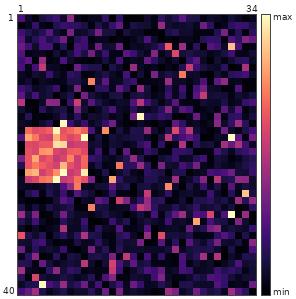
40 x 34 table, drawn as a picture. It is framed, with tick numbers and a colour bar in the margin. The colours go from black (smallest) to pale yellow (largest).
Ninth with the highest average: middle left. Histogram: skewed, a long tail of high values. Stripes: none. Odd patch: higher, in the middle left.
